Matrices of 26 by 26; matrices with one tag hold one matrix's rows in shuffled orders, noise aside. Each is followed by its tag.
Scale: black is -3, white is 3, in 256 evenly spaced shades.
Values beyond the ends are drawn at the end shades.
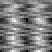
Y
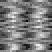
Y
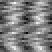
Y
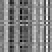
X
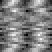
Y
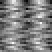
Y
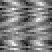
Y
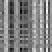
X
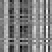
X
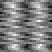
Y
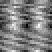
Y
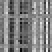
X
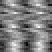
Y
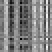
X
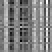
X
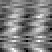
Y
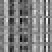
X
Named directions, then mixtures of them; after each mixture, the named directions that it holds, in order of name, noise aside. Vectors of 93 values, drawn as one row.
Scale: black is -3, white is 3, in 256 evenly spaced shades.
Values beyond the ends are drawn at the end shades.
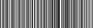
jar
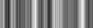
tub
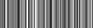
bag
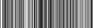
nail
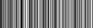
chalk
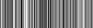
chalk, nail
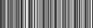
bag, chalk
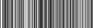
nail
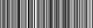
bag, jar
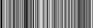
nail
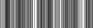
jar, tub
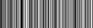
chalk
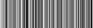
bag, chalk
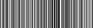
jar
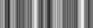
tub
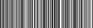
chalk, jar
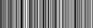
chalk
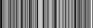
chalk, nail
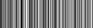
chalk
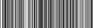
nail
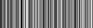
bag, chalk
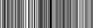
bag, nail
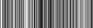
nail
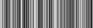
chalk, tub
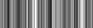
bag, tub
